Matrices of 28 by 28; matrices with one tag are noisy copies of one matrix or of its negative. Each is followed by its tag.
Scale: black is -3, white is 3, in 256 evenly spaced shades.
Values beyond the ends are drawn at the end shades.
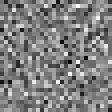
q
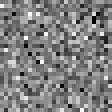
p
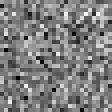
p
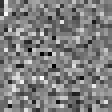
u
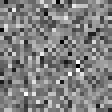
q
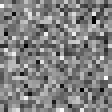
p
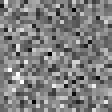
u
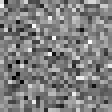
u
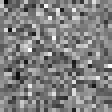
u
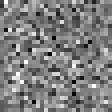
u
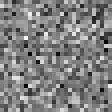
p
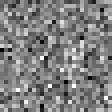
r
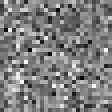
u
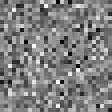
q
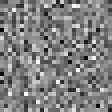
q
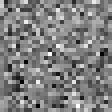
u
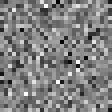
q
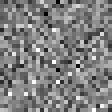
q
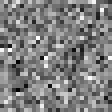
r
